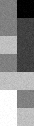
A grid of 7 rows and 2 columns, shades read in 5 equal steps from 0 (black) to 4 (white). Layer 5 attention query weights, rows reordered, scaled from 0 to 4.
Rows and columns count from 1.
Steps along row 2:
down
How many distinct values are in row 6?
2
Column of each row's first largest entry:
1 1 1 1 1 1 1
